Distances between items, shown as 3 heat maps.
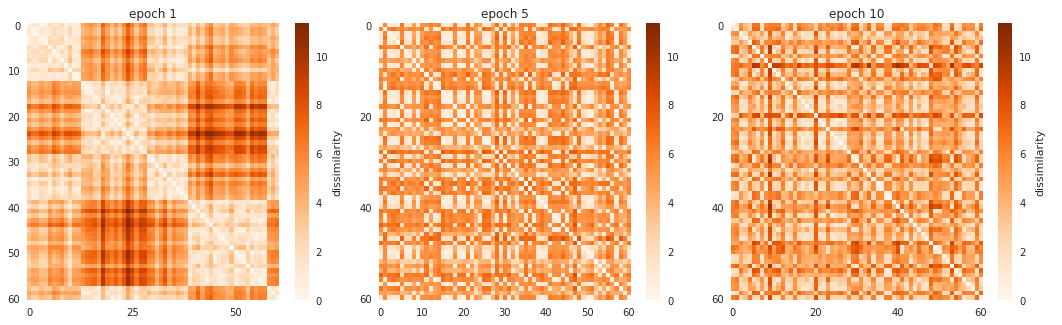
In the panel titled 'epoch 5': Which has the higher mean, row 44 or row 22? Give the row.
44
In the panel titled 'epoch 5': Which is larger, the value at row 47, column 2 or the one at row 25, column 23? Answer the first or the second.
the second
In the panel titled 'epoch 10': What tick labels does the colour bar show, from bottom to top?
0, 2, 4, 6, 8, 10
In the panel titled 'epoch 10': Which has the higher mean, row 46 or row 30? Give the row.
30
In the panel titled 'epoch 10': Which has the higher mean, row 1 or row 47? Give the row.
1
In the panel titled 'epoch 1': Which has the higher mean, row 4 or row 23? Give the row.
23
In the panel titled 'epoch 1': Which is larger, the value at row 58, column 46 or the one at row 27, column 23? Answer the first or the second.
the first
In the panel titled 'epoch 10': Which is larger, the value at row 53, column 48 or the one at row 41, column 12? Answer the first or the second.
the first
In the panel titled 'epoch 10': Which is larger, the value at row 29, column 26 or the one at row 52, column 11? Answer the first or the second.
the second
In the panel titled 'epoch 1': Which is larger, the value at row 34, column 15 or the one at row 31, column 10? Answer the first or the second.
the first
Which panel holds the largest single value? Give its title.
epoch 1
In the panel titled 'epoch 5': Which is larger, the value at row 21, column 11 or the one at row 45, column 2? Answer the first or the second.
the first
